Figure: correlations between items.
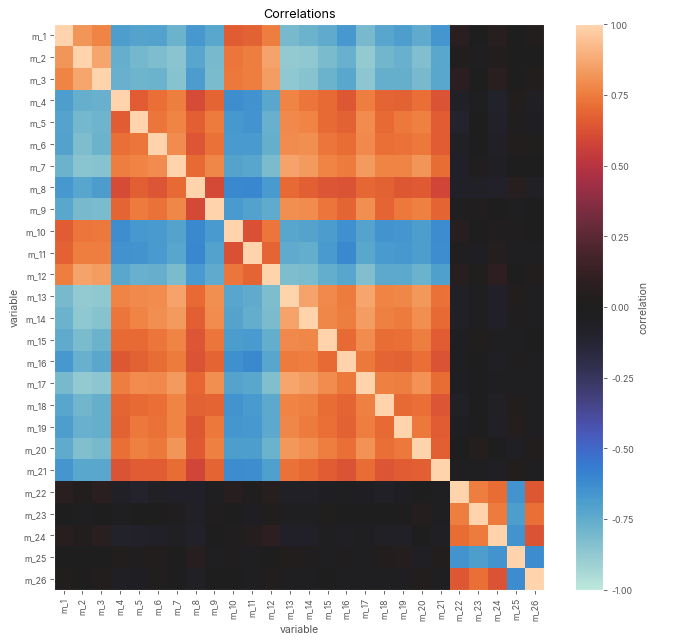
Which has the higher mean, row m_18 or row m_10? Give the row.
m_18
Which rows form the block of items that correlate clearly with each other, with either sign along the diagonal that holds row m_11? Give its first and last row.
m_1 to m_21
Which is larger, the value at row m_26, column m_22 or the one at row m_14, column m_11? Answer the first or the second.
the first
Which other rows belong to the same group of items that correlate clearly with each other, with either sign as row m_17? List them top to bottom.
m_1, m_2, m_3, m_4, m_5, m_6, m_7, m_8, m_9, m_10, m_11, m_12, m_13, m_14, m_15, m_16, m_18, m_19, m_20, m_21
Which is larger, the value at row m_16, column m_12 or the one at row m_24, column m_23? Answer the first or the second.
the second
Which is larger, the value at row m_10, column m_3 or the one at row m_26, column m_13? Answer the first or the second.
the first
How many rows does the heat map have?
26
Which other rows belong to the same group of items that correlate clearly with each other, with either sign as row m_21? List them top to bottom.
m_1, m_2, m_3, m_4, m_5, m_6, m_7, m_8, m_9, m_10, m_11, m_12, m_13, m_14, m_15, m_16, m_17, m_18, m_19, m_20
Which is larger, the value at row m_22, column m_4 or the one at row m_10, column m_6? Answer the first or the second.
the first
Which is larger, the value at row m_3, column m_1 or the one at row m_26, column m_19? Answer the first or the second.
the first
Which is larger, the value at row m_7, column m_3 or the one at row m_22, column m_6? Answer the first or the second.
the second
